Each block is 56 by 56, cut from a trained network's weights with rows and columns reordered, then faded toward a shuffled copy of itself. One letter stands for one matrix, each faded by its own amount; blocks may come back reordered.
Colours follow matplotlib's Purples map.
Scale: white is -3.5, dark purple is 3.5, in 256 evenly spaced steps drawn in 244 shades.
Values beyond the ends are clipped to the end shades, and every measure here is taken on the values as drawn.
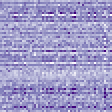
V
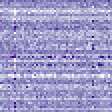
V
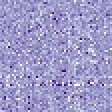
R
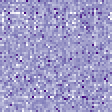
R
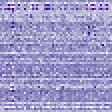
V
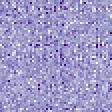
R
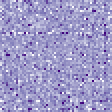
R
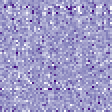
R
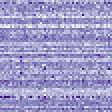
V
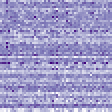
V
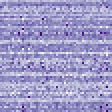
V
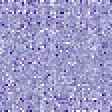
R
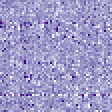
R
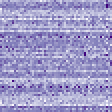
V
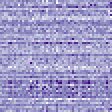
V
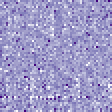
R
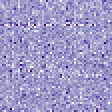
R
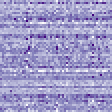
V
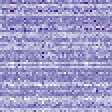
V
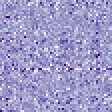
R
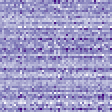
V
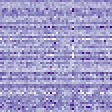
V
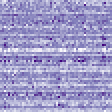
V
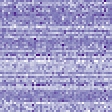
V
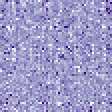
R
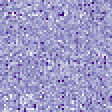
R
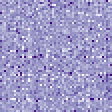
R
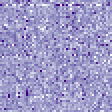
R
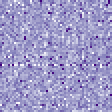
R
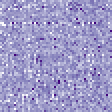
R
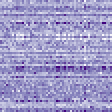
V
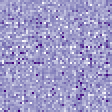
R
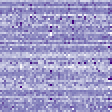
V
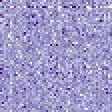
R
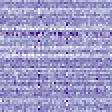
V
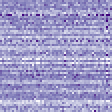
V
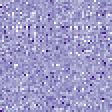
R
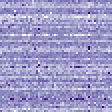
V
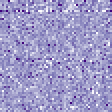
R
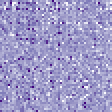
R
